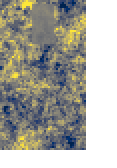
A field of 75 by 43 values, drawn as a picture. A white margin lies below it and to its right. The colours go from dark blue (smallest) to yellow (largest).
An odd patch, calmer than its surroundings, sits in the top middle. The field is mottled with small blotches. The top middle is the smoothest part. The halves do not mirror each other. On average the colour sits 50% of the way up the scale.
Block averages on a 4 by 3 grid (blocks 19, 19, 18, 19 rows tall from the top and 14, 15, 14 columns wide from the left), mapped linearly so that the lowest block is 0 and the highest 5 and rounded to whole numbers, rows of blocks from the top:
433
513
132
320
